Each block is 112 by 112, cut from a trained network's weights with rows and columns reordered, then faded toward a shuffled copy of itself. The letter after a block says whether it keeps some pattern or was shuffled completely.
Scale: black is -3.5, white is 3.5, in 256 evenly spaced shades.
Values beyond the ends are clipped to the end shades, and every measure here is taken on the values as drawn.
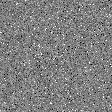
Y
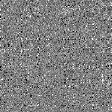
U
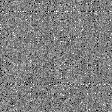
U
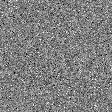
Y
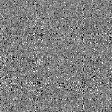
U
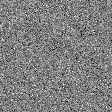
Y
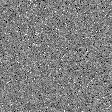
Y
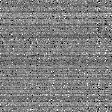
U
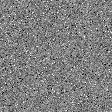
Y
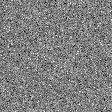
Y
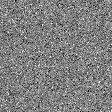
Y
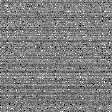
U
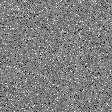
Y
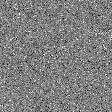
Y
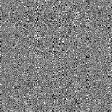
U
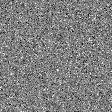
Y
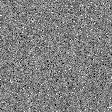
Y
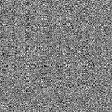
U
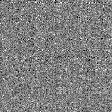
U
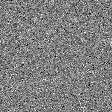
Y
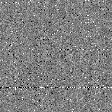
U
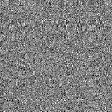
U
